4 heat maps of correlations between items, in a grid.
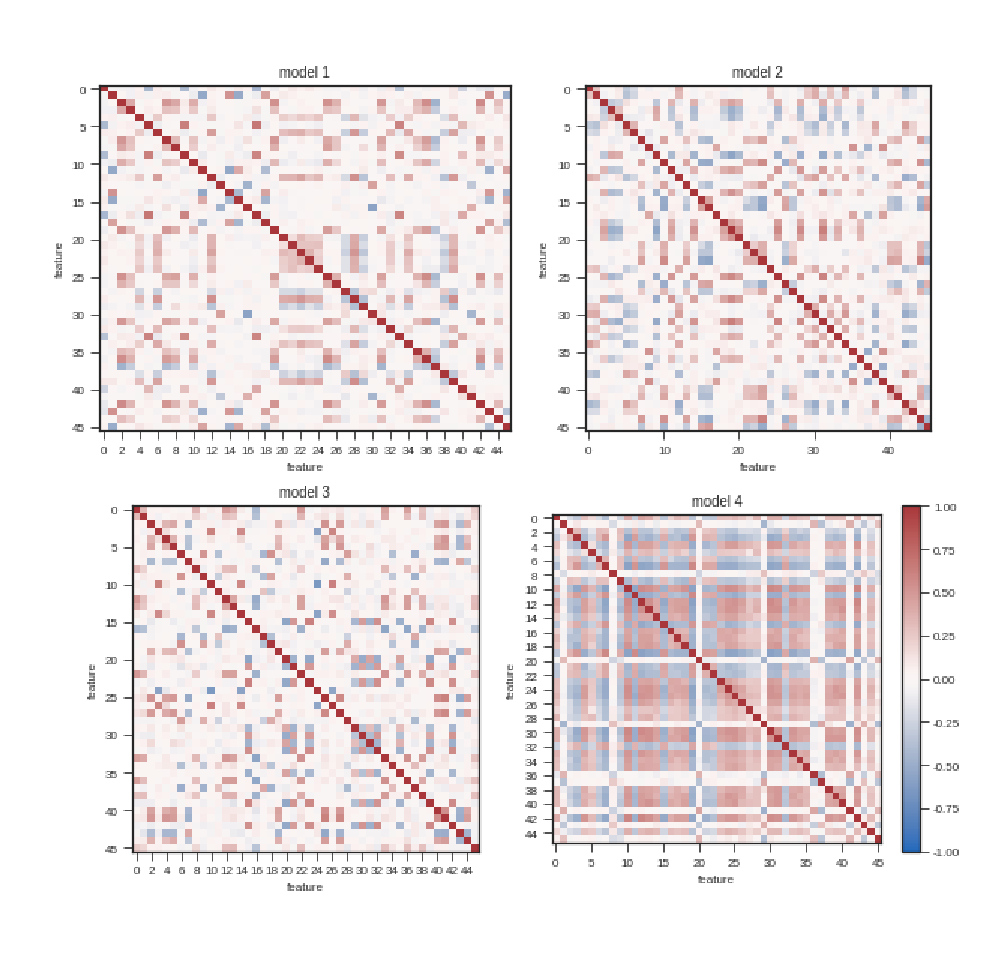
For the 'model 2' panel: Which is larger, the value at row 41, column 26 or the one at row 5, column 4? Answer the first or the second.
the second
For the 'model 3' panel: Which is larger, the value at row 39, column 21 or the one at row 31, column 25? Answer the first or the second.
the first
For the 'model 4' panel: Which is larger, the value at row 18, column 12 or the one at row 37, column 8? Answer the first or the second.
the first
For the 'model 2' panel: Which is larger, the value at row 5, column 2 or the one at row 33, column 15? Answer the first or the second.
the first
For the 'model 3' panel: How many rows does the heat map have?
46
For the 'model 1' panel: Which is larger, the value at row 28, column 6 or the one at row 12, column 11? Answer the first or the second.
the first
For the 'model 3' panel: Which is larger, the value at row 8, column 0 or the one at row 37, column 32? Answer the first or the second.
the first
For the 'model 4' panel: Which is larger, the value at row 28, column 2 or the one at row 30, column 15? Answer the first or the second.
the first
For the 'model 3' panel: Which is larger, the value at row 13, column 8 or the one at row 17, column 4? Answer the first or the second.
the first
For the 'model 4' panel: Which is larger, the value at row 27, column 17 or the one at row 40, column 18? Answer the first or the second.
the second
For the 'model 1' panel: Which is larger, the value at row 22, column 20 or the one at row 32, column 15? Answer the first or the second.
the first
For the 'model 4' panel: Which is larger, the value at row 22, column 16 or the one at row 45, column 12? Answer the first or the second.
the second
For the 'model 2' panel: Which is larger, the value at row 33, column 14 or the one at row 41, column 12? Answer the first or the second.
the first
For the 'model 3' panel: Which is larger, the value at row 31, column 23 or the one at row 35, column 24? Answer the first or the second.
the second
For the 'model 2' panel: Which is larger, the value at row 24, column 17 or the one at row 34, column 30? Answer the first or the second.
the second
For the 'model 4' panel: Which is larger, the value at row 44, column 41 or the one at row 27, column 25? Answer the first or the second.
the second
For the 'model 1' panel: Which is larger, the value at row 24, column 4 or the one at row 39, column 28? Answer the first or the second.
the second
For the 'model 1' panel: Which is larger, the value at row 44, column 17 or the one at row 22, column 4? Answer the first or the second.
the second
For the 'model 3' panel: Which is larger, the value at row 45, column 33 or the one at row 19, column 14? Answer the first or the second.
the first
